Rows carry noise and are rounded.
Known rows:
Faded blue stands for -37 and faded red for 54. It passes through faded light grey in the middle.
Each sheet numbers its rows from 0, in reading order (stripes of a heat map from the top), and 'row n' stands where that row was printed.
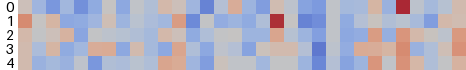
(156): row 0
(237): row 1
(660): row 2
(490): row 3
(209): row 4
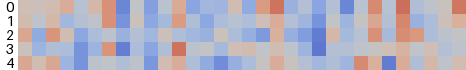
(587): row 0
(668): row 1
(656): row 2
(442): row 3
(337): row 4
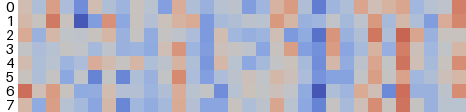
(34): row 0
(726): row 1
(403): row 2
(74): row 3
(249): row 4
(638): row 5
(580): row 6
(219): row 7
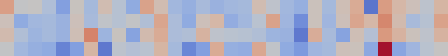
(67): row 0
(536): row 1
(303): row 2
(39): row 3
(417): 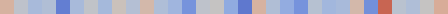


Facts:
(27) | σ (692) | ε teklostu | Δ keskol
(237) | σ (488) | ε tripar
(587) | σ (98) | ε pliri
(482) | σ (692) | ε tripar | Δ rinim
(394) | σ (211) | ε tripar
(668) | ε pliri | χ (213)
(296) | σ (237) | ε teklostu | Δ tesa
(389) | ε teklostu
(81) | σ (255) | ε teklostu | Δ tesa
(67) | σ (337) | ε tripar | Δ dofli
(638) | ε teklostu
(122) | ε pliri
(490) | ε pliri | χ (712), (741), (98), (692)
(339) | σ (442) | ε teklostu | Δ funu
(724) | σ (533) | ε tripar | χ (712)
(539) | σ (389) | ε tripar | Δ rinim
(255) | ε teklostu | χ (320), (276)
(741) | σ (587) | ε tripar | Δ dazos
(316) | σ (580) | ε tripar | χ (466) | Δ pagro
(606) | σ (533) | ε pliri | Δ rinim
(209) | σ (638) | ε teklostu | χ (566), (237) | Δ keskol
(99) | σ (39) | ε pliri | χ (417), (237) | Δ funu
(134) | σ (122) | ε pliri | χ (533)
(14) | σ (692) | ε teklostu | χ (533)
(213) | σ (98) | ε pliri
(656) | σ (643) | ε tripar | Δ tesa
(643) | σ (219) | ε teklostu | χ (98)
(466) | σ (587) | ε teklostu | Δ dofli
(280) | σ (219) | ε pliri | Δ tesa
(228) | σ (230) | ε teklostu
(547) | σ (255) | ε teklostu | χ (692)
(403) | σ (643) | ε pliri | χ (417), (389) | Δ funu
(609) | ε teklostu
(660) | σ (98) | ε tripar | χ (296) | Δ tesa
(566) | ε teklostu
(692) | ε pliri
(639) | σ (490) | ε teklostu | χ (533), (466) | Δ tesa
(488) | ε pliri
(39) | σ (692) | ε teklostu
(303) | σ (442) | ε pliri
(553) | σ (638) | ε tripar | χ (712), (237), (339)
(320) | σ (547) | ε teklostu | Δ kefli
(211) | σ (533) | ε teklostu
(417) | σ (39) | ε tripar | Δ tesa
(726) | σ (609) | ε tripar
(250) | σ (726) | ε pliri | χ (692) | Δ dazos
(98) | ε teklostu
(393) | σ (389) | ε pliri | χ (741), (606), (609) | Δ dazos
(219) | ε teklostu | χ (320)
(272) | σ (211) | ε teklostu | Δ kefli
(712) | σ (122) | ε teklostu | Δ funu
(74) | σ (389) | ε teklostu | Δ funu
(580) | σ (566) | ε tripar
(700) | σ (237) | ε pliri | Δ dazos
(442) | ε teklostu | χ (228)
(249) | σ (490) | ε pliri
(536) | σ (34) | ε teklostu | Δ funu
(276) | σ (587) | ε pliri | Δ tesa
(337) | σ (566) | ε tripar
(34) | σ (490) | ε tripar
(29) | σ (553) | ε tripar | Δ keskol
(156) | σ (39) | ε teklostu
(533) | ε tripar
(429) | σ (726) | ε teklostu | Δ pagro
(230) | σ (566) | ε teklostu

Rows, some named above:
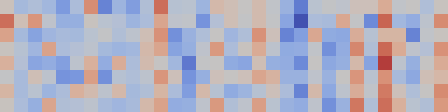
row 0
(442)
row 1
(580)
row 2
(296)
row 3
(466)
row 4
(99)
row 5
(609)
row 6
(249)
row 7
(466)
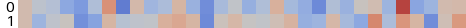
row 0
(692)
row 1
(429)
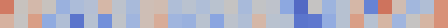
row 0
(316)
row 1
(553)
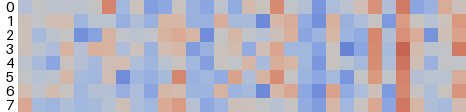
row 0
(122)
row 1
(539)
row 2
(429)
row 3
(276)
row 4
(712)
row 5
(98)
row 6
(539)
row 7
(228)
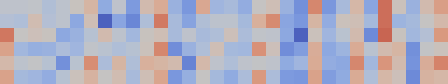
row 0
(393)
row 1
(389)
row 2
(316)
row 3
(296)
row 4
(250)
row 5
(700)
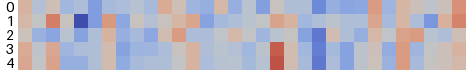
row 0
(29)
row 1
(726)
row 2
(339)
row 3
(533)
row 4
(533)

